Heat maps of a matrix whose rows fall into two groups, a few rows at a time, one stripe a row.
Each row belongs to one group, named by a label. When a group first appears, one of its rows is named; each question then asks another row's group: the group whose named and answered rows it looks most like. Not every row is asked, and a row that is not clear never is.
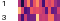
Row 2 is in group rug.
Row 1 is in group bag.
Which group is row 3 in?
bag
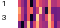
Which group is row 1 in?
bag
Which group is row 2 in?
rug
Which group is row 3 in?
bag
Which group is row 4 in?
bag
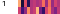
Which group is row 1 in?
rug
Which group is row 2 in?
bag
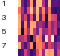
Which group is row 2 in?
rug
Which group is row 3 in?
rug
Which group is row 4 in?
rug
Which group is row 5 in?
rug
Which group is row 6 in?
bag
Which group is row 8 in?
bag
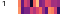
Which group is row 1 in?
bag
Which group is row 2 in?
rug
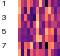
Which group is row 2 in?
bag
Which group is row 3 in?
bag
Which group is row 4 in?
bag
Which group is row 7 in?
rug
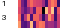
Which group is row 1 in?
rug
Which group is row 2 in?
bag
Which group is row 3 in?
bag
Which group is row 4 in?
rug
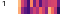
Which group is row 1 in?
rug
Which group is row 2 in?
rug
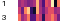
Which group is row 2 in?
bag
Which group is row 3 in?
bag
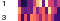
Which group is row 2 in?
rug
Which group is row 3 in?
rug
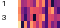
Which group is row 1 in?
rug
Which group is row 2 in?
rug
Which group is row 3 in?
rug
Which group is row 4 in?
rug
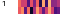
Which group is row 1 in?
rug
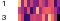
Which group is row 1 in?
rug
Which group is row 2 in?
bag
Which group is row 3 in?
rug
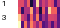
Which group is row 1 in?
bag
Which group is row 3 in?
rug
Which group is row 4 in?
rug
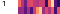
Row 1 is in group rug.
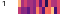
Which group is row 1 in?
rug
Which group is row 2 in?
bag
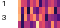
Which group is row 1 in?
rug
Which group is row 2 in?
rug
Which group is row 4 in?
bag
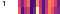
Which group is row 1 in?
bag
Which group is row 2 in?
bag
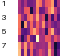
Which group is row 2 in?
bag
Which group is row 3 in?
rug
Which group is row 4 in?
rug
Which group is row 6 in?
bag
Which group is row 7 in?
rug
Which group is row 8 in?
rug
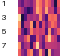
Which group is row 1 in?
bag
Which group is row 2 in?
bag
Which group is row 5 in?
rug
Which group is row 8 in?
rug
